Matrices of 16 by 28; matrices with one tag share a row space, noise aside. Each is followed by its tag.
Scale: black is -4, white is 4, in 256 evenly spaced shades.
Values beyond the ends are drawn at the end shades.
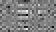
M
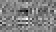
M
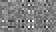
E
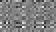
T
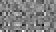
T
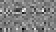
T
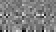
T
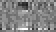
M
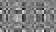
T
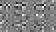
T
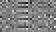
M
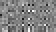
E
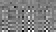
E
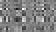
T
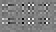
E
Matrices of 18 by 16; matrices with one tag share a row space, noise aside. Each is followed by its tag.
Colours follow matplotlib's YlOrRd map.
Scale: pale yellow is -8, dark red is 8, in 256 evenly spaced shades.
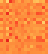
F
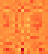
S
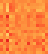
F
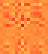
S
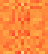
S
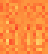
F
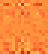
S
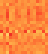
F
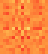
S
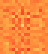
S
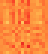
S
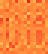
F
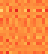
F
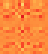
S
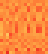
F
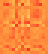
S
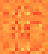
S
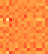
F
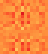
S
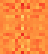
S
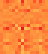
S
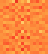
S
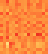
F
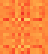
S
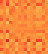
F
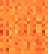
F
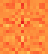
S
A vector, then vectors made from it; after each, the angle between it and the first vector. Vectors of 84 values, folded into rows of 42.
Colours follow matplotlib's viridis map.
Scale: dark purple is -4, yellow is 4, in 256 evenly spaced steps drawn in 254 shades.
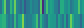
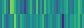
partly aligned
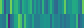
orthogonal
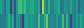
nearly opposite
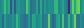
orthogonal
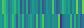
partly aligned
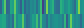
nearly parallel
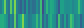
nearly parallel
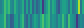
partly aligned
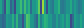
nearly opposite
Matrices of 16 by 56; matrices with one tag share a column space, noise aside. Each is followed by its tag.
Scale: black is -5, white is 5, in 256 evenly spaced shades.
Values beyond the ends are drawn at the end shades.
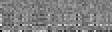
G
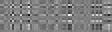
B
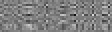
B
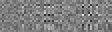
B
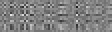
B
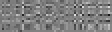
B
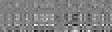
G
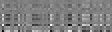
G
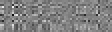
B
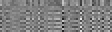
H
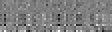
G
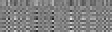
H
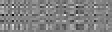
B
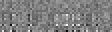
G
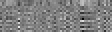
H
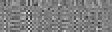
H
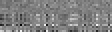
G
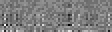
G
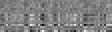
G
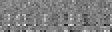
G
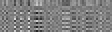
H
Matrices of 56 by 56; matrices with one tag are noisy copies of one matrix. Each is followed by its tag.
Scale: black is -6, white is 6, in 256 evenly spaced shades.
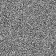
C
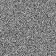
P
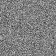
C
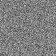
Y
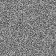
C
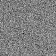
Y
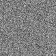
Y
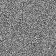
C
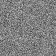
C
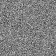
C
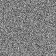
Y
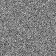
P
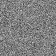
C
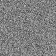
Y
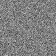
P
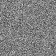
C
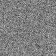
Y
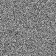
P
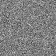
C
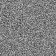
C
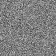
C
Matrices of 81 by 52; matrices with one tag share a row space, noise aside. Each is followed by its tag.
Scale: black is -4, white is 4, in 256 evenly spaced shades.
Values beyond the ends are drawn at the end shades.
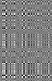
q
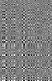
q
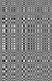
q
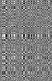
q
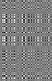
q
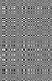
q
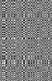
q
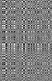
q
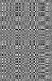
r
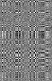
r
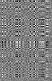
r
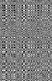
q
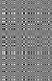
q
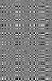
r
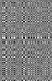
q
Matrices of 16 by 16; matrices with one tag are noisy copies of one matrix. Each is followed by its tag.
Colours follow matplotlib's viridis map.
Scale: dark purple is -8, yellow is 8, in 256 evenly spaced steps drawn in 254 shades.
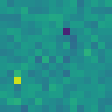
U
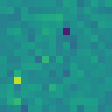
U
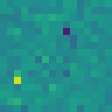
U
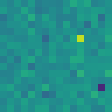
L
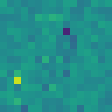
U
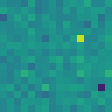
L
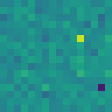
L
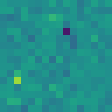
U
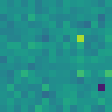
L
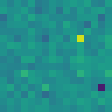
L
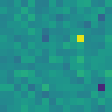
L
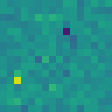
U
